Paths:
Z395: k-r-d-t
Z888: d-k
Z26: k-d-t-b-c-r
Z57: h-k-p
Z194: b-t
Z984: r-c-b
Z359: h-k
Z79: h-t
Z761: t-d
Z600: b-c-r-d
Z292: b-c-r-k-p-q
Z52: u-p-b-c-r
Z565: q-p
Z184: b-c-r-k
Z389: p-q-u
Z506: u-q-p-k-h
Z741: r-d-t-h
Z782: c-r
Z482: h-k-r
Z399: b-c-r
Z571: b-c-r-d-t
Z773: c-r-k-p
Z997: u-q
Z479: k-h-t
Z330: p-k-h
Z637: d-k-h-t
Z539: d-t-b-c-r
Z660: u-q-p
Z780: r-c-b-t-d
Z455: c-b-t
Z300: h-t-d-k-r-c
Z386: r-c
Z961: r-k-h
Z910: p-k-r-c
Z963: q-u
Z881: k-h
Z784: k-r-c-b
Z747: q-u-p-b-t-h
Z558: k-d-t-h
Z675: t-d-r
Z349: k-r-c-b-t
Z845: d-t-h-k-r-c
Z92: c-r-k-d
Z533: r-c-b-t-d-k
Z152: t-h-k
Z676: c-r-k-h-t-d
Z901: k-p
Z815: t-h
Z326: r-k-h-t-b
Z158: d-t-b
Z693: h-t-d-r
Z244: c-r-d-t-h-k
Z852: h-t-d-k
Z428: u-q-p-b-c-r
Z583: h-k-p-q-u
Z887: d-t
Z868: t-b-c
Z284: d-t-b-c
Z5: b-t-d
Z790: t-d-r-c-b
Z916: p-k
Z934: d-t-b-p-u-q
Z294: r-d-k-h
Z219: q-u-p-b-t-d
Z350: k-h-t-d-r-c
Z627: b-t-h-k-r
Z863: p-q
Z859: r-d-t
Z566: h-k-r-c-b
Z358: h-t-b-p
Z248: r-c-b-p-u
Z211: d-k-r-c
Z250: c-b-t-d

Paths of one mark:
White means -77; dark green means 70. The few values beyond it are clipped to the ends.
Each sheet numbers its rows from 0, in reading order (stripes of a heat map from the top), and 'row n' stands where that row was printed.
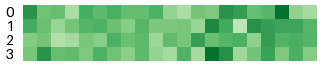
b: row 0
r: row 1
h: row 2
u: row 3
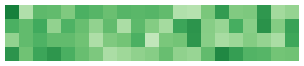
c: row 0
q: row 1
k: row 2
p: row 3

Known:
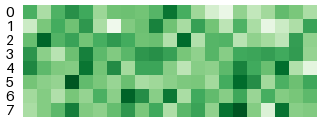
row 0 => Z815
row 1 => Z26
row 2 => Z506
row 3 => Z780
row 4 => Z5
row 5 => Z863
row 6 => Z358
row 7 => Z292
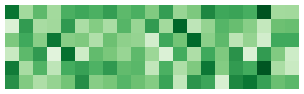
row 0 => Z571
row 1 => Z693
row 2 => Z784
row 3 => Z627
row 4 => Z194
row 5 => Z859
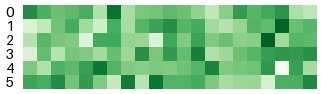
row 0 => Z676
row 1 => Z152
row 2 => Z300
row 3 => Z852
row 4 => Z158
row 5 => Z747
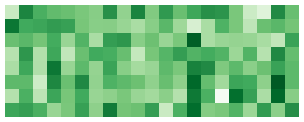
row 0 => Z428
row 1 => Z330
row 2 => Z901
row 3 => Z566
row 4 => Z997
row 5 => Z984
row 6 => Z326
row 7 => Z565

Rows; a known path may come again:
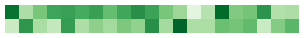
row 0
Z250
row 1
Z693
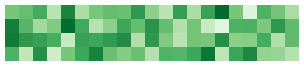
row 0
Z399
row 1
Z741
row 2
Z773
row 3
Z637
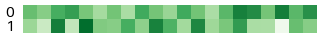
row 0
Z916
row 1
Z539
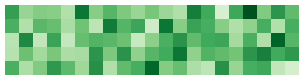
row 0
Z386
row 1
Z349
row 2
Z566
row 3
Z359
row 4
Z761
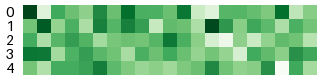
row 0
Z455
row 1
Z660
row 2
Z815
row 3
Z294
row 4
Z158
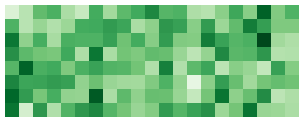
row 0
Z152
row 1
Z79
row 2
Z571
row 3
Z676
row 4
Z506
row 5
Z330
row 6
Z92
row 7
Z887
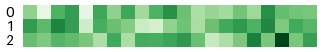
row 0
Z868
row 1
Z910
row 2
Z244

